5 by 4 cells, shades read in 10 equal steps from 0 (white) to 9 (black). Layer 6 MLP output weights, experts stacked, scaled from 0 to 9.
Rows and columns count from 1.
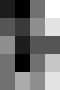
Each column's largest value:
8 9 6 6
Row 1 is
8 9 5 0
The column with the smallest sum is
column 4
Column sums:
28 36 24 10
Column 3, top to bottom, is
5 4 6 5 4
